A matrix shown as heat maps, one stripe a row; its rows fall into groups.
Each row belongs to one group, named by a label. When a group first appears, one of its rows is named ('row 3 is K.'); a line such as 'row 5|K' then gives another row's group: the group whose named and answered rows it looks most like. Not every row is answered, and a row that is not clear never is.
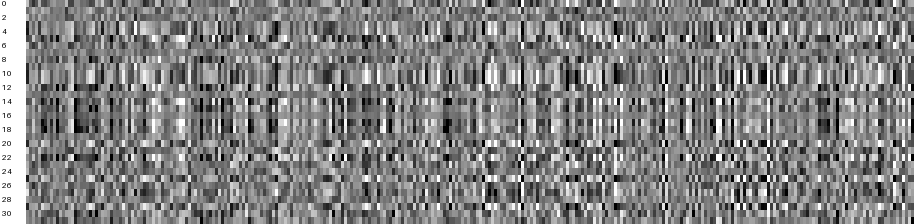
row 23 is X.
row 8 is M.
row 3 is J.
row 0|X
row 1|J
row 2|X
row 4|J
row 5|M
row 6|X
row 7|X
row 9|J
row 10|J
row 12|M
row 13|X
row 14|M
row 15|M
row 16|M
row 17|M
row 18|M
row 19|M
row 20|J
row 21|X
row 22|M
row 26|X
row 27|X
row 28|X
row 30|M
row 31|M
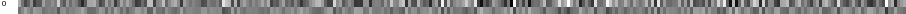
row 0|X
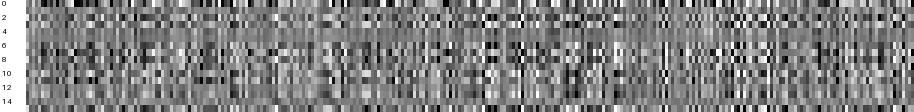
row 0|M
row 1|J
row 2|X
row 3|J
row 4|X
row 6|X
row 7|M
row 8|X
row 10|J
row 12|J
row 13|J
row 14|J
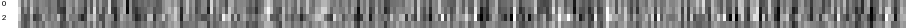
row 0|X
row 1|X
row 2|X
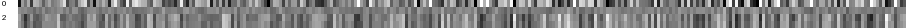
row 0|J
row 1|X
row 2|X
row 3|X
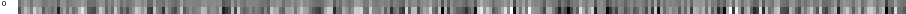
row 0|J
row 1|J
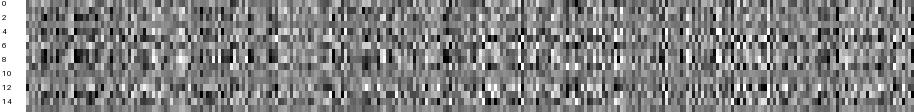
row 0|J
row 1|M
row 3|J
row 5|X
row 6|J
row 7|M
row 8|M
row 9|X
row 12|J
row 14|X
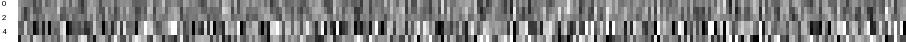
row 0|X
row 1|X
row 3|M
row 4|M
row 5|J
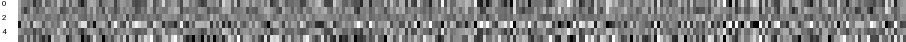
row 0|X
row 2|X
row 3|J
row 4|X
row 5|M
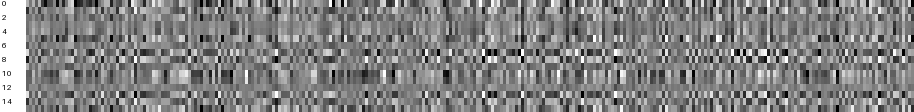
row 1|J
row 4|J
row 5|M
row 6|J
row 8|J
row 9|X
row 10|M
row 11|M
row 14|J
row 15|M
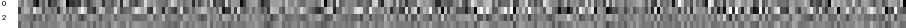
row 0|M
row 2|X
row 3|J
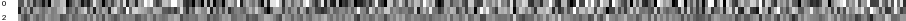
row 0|M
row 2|X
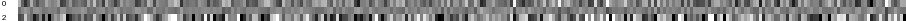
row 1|J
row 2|M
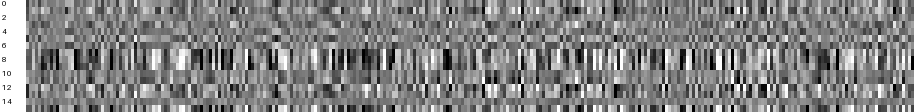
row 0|J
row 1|J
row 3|X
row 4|X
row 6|X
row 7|M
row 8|M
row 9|M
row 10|X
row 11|X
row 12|J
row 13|J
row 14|X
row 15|M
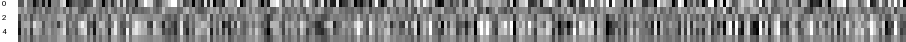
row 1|X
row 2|J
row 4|J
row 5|J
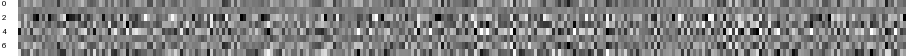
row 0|J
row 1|X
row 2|M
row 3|X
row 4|J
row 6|J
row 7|X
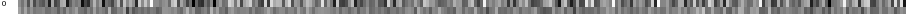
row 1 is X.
